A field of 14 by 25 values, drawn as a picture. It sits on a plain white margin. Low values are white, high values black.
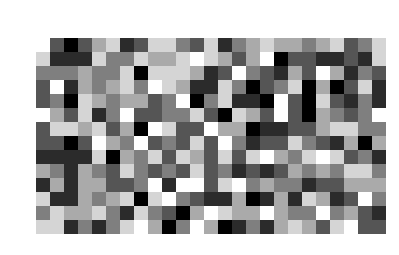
No seam splits the table. There is no overall slope. The halves do not mirror each other.
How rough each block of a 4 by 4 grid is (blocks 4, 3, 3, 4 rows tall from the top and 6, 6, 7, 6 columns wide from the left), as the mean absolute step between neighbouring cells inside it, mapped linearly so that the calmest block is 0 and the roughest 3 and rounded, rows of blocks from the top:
0011 / 1120 / 0111 / 0311
